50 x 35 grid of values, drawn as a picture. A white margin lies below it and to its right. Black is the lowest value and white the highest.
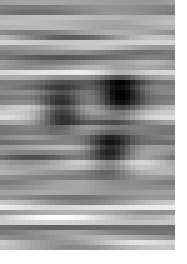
Grain: streaks across. Dips: three. Average level on the scale: 60%.
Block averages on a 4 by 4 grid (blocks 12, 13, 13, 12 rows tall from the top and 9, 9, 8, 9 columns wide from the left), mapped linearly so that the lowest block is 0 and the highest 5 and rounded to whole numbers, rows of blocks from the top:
4444
4103
3303
5555
